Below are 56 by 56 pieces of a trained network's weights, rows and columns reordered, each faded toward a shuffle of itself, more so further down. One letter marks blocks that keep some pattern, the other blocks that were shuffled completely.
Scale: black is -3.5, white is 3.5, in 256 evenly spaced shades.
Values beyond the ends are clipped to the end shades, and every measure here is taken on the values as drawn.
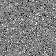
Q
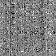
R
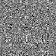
R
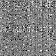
R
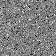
Q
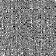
R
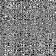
R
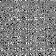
R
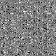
R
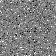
Q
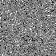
Q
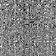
R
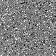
Q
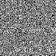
R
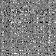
R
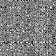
R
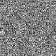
R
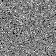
Q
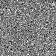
Q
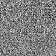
R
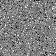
Q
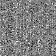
R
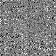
R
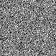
Q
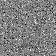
Q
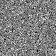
Q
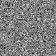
R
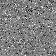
Q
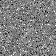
Q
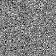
R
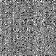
R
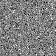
Q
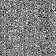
R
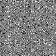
R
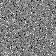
Q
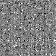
R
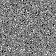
Q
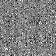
R
